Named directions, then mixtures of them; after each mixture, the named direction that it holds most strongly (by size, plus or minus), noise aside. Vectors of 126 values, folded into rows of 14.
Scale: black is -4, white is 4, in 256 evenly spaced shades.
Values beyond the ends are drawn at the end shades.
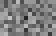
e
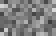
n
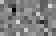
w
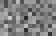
e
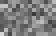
n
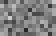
e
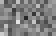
e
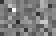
w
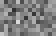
e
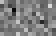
w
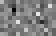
w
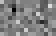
w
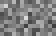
e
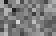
n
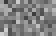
n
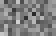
e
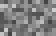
n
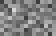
e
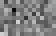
w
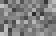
n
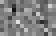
w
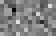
w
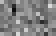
w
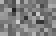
w
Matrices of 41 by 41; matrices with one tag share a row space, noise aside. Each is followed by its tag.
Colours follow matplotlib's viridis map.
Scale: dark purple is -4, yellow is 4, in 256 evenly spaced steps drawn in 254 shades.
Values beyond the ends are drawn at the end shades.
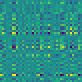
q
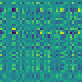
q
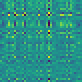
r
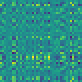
q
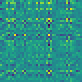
r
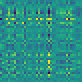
r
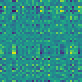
q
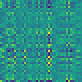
r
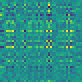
r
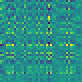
r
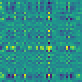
r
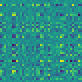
q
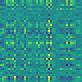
r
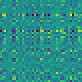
q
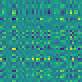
q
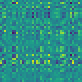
q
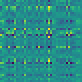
r
